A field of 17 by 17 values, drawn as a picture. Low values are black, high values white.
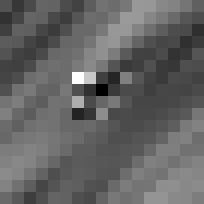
Grain: diagonal, up to the right. Mirror symmetry: none. Odd patch: rougher, in the centre. Roughest part: centre.
